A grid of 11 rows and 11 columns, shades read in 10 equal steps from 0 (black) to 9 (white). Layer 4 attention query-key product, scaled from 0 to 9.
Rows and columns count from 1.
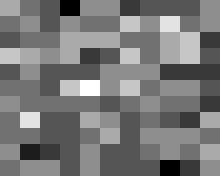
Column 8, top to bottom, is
3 5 4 4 5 4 5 4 5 4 3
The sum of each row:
39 54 52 56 38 56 43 47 46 41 38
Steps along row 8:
up down same up down down up down down up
